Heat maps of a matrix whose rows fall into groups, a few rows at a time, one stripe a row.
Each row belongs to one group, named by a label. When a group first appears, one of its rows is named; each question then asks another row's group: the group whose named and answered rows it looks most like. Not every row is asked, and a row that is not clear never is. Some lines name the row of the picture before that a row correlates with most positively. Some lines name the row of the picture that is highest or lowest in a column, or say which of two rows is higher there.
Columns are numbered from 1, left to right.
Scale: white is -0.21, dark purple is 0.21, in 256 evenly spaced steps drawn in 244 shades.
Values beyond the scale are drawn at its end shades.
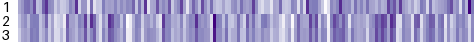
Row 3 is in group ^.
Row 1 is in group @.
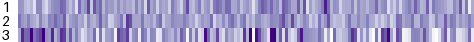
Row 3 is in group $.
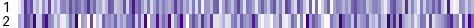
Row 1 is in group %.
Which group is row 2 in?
@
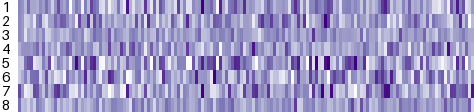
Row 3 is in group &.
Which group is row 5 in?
%
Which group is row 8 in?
&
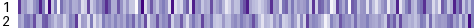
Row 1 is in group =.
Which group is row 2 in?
@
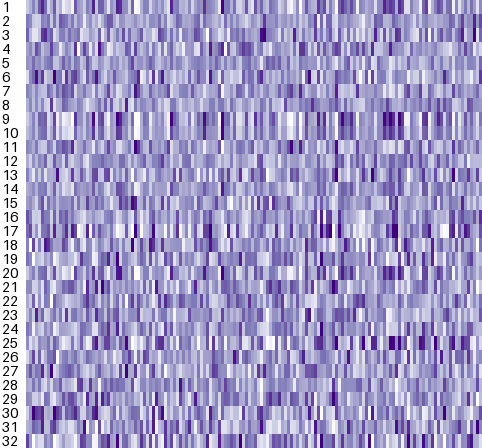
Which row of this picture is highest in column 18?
28
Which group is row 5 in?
=
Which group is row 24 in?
&
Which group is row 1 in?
^
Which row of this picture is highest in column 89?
11
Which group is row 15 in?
$
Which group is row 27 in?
$
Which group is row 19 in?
&
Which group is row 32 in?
&
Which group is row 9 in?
^
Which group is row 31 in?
@
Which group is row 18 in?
=
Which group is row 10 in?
^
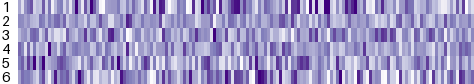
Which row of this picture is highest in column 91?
4
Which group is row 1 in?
%
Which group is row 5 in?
$
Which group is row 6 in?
=
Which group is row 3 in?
^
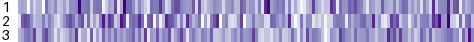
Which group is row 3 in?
@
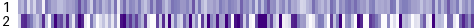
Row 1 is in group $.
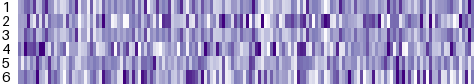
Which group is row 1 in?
@
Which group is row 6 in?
=
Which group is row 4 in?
$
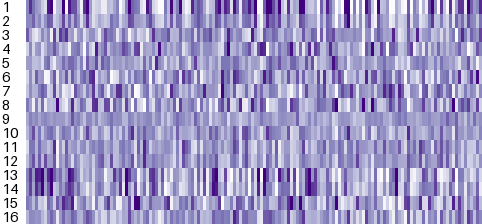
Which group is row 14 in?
$
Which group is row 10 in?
=
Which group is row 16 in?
=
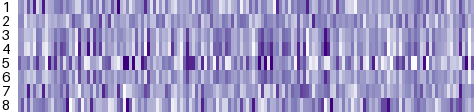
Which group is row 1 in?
$
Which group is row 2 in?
&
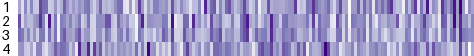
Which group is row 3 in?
=
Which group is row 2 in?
=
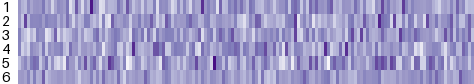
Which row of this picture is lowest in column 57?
4
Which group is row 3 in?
&
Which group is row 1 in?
%
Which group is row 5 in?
^
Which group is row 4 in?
%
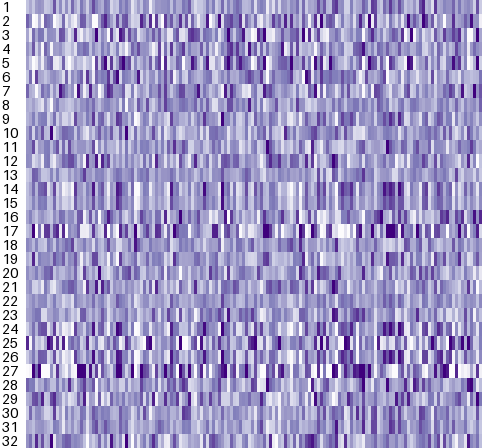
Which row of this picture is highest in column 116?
17
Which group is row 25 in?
=
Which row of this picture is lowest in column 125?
17
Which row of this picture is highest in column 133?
2
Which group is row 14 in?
^
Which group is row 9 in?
^
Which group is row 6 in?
&
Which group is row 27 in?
%
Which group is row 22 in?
^
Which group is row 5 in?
&
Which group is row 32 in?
$
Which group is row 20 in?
%
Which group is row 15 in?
^
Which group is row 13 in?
%
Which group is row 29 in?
@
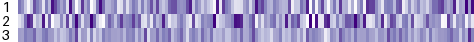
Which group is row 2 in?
%
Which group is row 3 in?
@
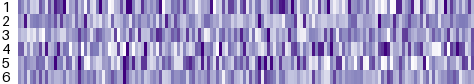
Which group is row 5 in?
=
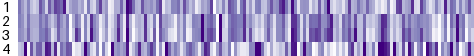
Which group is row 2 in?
%
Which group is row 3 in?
%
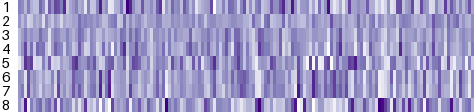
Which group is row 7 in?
&
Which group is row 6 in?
&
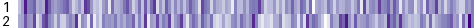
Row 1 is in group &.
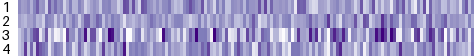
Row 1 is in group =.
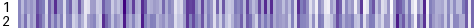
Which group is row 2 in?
=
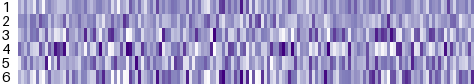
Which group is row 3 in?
^
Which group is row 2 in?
$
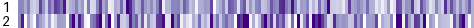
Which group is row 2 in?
&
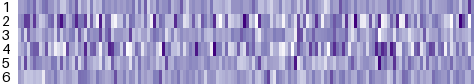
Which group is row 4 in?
^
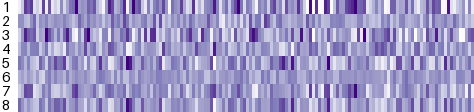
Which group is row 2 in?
$
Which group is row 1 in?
%
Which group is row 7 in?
%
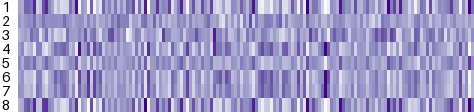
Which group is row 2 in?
$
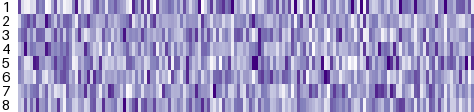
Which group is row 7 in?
^
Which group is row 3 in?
=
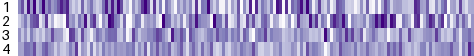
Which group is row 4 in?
@
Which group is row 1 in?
$
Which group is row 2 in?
^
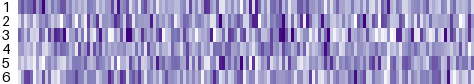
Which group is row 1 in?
$
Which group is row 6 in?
%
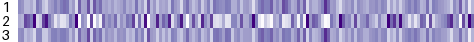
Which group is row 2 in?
@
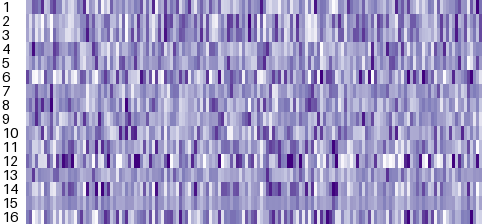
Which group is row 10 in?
$
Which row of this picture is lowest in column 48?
7
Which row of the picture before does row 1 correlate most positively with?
2
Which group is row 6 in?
&
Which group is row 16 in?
&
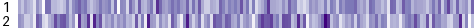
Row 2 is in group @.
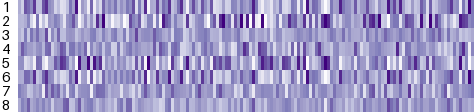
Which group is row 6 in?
@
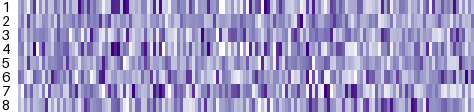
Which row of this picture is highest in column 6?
4
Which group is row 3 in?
%
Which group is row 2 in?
&
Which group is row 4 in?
$
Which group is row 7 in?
%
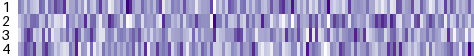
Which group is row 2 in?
^
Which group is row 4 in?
@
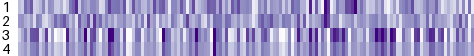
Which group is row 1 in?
%
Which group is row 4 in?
^
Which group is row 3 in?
^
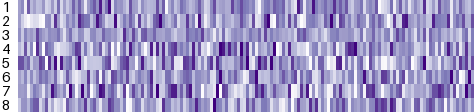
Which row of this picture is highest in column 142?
7
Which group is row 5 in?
=
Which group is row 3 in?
=
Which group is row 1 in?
&
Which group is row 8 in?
^
